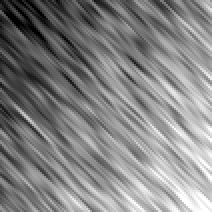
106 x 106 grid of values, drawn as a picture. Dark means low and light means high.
Streaks slant down to the right. No lone cell stands out from its neighbours. The bottom right is the ninth with the highest average. The halves do not mirror each other. Values rise toward the bottom right. No row or column stands out. The ninth with the lowest average is the top left.
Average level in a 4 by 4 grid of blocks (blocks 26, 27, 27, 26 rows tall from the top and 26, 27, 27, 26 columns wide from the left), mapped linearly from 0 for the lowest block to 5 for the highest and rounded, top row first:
0123
1234
2334
2345
